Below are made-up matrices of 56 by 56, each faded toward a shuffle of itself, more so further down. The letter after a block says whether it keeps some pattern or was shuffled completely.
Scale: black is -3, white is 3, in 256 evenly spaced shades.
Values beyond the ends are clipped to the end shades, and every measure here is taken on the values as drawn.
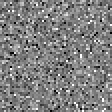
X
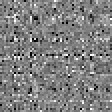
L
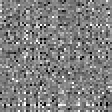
L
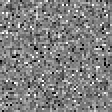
X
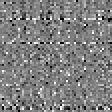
L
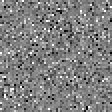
X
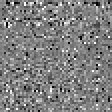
L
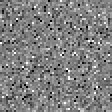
X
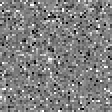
X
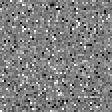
X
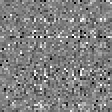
L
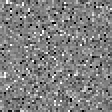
X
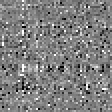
L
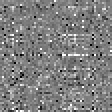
L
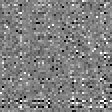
L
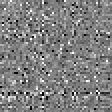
L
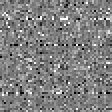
L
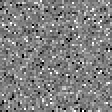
X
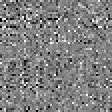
L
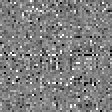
L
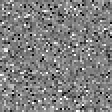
X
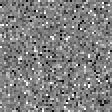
X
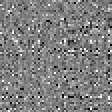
L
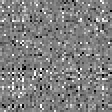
L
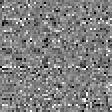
L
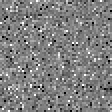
X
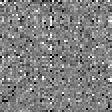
L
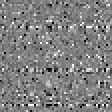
L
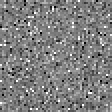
X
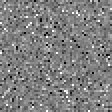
X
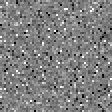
X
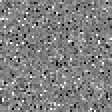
X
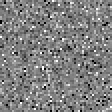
X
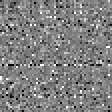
L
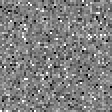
X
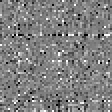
L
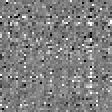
L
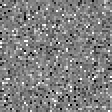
X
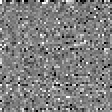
L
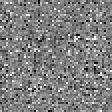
L
